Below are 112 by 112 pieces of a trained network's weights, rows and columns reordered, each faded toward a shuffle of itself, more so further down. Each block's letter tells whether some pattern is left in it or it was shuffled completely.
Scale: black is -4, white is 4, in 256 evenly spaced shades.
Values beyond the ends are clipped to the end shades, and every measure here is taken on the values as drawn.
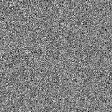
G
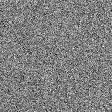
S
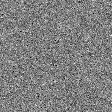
S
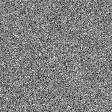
S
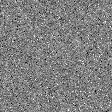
S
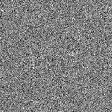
G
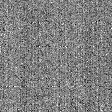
G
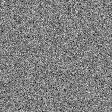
S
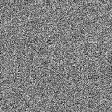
G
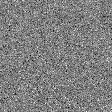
S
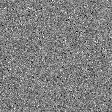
S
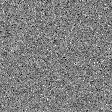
S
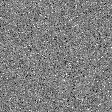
S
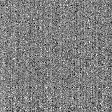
G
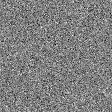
S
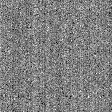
G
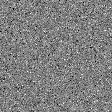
S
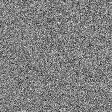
S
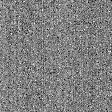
G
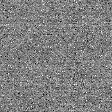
G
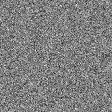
G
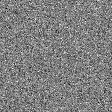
S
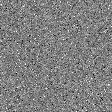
S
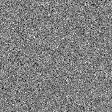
G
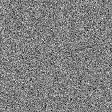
G
